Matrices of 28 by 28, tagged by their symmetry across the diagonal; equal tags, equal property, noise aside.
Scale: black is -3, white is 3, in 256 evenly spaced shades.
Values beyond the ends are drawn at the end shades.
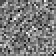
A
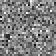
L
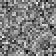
A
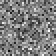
A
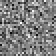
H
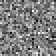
H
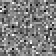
L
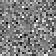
H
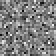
H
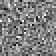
H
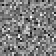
L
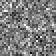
A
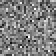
L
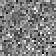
A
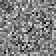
A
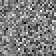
L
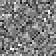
A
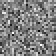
L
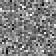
L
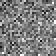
A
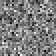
L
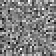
H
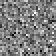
H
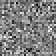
H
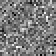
A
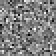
H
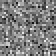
H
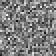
L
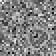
A
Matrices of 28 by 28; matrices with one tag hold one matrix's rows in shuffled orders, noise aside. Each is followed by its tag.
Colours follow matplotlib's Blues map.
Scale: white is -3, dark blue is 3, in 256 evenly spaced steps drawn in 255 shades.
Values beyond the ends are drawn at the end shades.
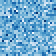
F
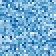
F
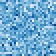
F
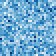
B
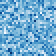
B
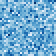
B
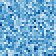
B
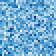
B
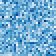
F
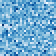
F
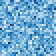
B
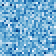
F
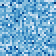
F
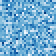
F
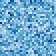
B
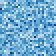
B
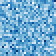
F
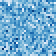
F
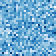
F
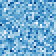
B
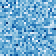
F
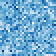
F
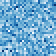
F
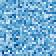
F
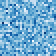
F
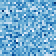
F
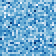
B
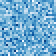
F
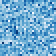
F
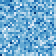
B
